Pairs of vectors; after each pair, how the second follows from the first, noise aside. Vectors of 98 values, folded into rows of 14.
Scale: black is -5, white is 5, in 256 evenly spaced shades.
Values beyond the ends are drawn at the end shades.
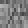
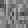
sign-scrambled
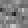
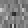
sign-scrambled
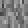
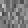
sign-scrambled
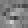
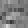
wrapped around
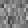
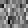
scaled up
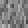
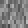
negated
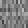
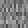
wrapped around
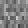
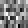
scaled up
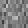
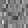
negated
